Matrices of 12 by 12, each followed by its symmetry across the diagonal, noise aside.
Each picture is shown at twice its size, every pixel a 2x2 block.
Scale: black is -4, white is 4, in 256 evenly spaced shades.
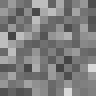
symmetric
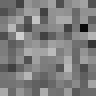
neither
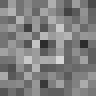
symmetric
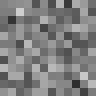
antisymmetric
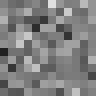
antisymmetric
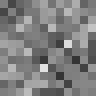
symmetric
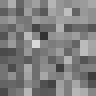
antisymmetric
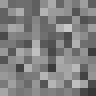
neither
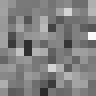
neither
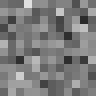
neither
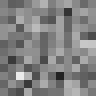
neither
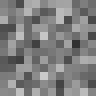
antisymmetric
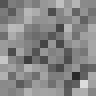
symmetric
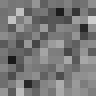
symmetric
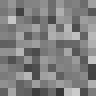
antisymmetric
